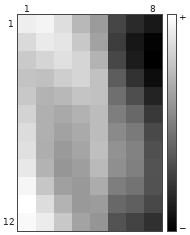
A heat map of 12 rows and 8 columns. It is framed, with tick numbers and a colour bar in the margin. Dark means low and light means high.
Average level on the scale: 60%. Seam: vertical, 60% of the way across, the left part higher. Ninth with the lowest average: top right. Slope: up to the left.
